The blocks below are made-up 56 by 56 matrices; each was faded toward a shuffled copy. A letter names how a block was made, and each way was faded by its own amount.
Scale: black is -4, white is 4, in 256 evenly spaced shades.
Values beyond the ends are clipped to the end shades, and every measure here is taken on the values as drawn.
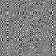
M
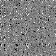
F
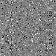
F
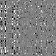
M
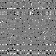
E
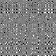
E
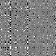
M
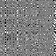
M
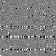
E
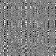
M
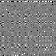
E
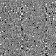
F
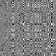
M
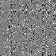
F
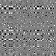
E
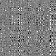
M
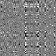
M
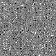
F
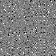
F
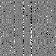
M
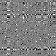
E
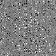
F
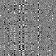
M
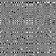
E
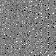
F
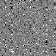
F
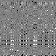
E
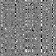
M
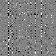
M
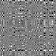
E
